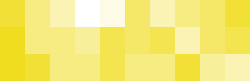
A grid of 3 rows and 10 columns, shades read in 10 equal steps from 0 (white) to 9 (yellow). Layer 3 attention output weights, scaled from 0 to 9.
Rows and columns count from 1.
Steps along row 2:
down same down up down up down up up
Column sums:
26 18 13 9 15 17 15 16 16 18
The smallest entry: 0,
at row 1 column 4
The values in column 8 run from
3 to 8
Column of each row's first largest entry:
1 1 1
